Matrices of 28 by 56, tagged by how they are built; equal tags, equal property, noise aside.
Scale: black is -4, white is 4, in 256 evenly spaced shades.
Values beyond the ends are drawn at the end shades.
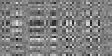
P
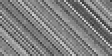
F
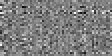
P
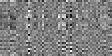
P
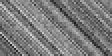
F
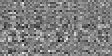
P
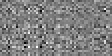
P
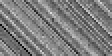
F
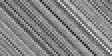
F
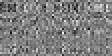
P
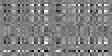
P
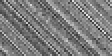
F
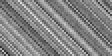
F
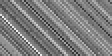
F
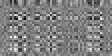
P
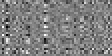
P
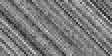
F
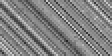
F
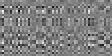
P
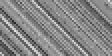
F
